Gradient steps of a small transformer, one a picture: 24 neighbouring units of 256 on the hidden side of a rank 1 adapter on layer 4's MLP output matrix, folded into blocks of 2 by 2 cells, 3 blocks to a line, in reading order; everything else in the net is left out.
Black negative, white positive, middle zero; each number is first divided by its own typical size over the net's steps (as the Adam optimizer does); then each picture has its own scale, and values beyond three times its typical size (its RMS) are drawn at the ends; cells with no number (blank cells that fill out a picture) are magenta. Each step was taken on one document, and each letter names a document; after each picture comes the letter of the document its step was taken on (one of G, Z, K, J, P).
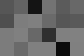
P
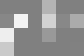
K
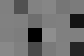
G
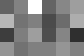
P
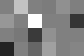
G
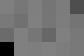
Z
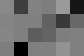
P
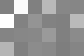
G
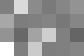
Z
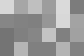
P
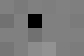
G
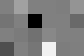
G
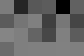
P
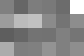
Z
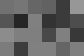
P
